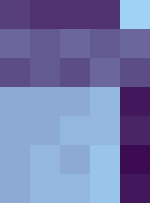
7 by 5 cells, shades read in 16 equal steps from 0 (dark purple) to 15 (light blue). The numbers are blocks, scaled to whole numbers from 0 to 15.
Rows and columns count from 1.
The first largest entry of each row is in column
5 1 4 4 3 4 4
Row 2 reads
7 6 7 6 7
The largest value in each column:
12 13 13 14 15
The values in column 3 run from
3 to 13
